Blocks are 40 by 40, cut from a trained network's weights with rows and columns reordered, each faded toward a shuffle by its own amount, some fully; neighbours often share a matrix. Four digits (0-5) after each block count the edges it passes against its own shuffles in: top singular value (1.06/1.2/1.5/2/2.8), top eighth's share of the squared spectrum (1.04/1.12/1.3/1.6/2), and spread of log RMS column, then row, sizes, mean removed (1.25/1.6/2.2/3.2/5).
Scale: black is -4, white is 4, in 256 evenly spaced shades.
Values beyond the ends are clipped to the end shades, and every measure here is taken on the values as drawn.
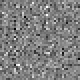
3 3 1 2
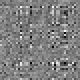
4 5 3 3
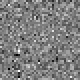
3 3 1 1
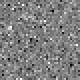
1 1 0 0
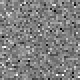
0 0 0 0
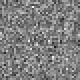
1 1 0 0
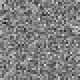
0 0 0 0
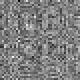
3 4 1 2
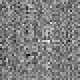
3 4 1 1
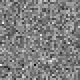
0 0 0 0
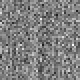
2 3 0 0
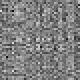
3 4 1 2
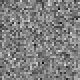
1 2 0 0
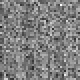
3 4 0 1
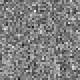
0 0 0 0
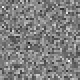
0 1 0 0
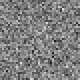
2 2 0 1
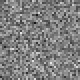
0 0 0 0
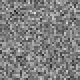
0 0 0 0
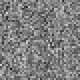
1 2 0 0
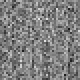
3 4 1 0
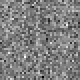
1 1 0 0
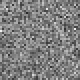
1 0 0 0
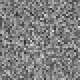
1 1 0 0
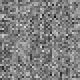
3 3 1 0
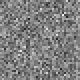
2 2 0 0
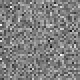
3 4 1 1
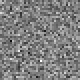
1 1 0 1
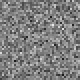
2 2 0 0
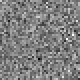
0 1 0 0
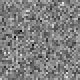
1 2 0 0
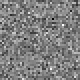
1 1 0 0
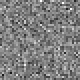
2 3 0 1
